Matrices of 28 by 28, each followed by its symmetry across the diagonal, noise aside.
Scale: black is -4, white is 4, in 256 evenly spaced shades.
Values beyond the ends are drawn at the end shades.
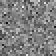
antisymmetric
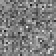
symmetric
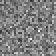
symmetric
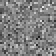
neither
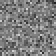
neither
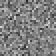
antisymmetric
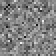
symmetric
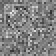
symmetric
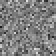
antisymmetric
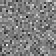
antisymmetric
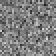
neither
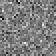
symmetric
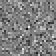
antisymmetric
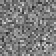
symmetric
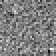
antisymmetric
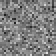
neither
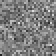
neither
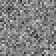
symmetric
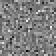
antisymmetric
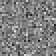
antisymmetric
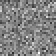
neither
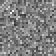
symmetric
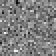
neither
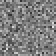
neither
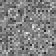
symmetric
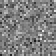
antisymmetric
